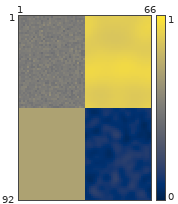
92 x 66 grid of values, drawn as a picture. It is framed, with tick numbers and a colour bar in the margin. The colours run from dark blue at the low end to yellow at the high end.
The table splits into 2 rows of 2 panels. Panel 1,1: middling, fine-grained, faint in contrast. Panel 1,2: very high, smooth, faint in contrast. Panel 2,1: high, flat. Panel 2,2: very low, blotchy, faint in contrast.
